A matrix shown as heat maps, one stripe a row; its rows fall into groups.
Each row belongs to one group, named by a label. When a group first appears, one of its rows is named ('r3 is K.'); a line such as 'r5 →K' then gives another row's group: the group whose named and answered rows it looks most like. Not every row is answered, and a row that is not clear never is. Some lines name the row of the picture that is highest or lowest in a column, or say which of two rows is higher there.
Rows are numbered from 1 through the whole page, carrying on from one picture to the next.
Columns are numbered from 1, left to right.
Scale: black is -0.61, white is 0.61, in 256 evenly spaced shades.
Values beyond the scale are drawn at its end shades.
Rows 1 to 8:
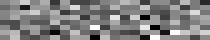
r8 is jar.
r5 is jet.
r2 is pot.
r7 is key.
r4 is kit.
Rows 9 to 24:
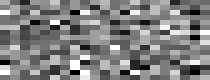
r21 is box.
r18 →kit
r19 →key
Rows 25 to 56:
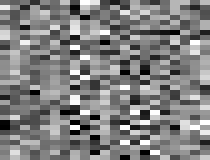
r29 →jet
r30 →pot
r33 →jet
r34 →box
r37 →kit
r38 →kit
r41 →jar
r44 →box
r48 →jar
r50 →box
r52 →jar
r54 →key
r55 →jar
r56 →kit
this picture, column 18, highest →33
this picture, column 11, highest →31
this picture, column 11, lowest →33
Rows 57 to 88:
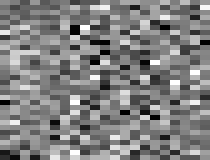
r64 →box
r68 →jar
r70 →kit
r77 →box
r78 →jar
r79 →kit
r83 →box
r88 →jet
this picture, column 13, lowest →79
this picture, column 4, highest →67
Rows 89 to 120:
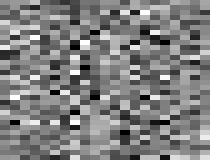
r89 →key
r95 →jar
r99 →jet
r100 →box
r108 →jar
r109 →box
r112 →kit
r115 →kit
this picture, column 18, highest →120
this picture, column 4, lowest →90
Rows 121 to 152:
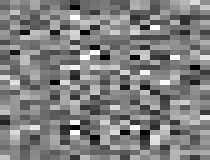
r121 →key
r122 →key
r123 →jar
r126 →jar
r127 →pot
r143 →key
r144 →key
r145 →box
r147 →kit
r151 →key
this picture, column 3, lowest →127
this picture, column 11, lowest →132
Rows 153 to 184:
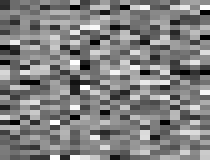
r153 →box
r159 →box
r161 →jar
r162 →jet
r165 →box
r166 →pot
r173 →jet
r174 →box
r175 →jet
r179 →key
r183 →key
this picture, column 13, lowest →154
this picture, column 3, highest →167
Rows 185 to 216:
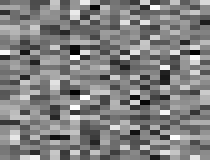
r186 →jar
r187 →box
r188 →pot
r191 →key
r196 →box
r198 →kit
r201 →jet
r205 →kit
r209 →box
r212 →key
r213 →jar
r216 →jet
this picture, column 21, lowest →189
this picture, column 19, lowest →193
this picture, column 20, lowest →195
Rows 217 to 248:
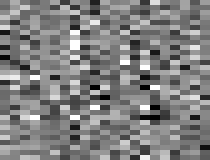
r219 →jar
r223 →box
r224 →pot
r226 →box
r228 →box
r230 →pot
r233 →box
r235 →pot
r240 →jet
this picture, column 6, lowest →232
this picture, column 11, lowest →236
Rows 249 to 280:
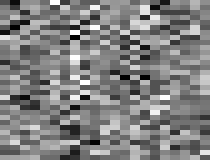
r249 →jet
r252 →jar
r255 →box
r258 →kit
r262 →pot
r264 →kit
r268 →pot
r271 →jar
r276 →key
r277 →jar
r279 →key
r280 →key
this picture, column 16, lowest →250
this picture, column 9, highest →265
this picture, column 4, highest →274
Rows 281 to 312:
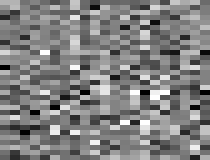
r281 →key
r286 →kit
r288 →pot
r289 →box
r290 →pot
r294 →box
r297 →jar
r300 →jar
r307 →pot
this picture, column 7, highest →302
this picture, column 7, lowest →300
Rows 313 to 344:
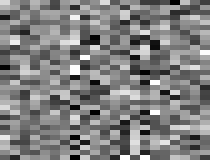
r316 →box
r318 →pot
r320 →jar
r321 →jar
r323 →key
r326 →box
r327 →jet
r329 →jar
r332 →pot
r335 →jar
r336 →box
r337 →kit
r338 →key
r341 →pot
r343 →kit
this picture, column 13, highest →344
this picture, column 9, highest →324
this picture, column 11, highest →313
